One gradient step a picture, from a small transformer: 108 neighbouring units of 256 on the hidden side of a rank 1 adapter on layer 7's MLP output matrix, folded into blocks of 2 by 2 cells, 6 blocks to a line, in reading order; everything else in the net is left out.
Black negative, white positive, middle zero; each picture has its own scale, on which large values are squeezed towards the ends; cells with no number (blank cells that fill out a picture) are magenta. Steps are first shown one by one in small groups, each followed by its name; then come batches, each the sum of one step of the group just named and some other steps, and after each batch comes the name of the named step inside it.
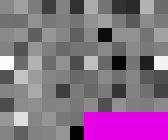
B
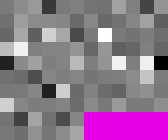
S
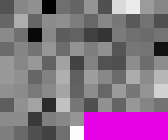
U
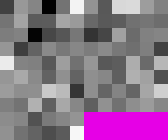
U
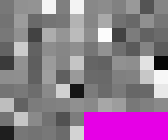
S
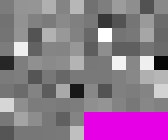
S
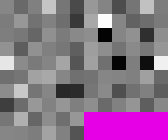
B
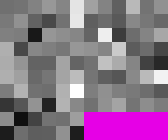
U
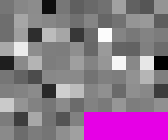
S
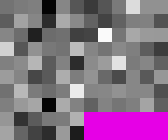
U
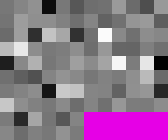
S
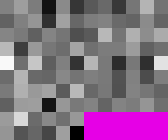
B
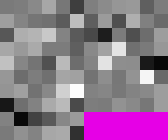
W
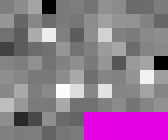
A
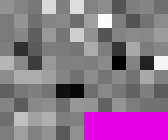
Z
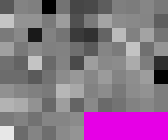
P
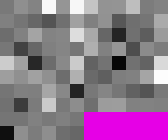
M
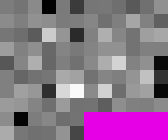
A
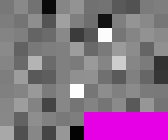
P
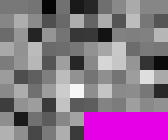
W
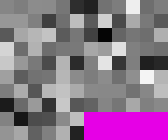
W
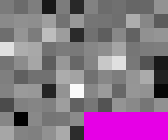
W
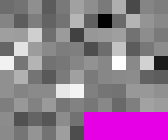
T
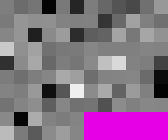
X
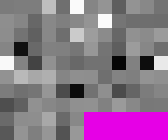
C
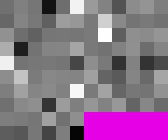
C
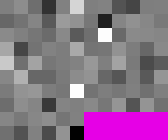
C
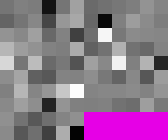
T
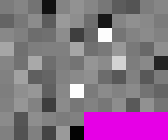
X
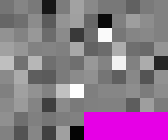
T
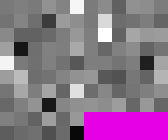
C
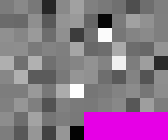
T
